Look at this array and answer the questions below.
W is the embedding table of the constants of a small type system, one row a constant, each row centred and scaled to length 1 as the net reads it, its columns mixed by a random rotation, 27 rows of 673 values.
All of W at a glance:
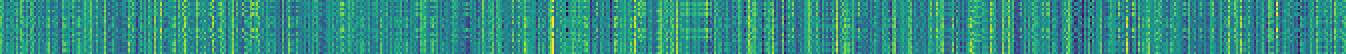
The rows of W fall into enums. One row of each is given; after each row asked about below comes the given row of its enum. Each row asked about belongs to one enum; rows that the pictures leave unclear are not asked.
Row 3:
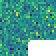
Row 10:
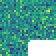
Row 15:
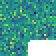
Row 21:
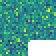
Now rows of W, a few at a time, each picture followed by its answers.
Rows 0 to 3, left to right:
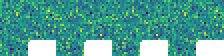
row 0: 3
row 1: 15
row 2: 15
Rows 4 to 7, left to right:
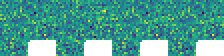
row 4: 15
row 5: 10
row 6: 15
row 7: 15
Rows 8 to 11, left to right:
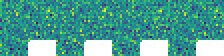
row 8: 3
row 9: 21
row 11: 3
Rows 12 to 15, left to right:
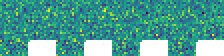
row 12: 21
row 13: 21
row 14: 15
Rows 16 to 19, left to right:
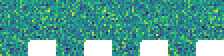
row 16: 10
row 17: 3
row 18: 15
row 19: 10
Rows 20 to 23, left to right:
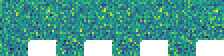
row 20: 3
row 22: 21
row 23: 10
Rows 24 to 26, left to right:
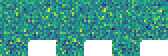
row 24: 21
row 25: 21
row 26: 10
